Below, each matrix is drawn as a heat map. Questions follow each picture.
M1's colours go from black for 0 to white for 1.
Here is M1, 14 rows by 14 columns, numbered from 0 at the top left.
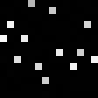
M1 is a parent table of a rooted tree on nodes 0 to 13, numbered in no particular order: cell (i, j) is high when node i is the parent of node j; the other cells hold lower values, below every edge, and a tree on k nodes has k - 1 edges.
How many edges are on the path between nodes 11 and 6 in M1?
1
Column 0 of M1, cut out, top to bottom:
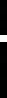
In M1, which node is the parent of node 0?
5
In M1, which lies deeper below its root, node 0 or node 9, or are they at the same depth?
node 0
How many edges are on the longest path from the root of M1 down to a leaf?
6
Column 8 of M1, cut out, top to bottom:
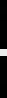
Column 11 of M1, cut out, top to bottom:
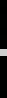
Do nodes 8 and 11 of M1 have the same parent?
yes
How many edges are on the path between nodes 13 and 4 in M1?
7
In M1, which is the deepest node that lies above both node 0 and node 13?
5
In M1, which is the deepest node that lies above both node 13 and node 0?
5
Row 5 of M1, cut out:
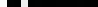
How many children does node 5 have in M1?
2
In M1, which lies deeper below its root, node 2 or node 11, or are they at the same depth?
node 2
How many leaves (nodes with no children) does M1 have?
6
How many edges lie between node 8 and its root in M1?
5
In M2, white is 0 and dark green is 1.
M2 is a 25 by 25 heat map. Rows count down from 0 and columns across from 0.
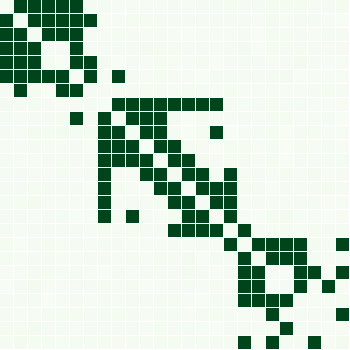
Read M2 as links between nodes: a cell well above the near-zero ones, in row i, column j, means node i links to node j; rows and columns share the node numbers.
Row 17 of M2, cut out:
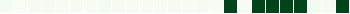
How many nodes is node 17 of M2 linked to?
6
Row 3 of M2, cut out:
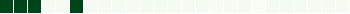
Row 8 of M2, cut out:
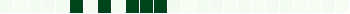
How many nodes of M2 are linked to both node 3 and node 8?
1
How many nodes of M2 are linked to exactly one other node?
1
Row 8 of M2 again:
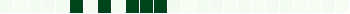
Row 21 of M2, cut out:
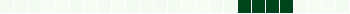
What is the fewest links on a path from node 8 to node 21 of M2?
5
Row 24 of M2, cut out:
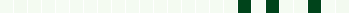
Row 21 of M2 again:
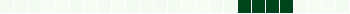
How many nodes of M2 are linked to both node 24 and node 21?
2
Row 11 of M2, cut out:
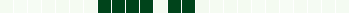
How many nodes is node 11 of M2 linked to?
6
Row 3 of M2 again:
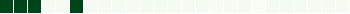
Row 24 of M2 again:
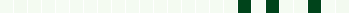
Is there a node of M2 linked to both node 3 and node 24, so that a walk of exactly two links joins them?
no
